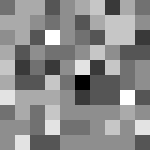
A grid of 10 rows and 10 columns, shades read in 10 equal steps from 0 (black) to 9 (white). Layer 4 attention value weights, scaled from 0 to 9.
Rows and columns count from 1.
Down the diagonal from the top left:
4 6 3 4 5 0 3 5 5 3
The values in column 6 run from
0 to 8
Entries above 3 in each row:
8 9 7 7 7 5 6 10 10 7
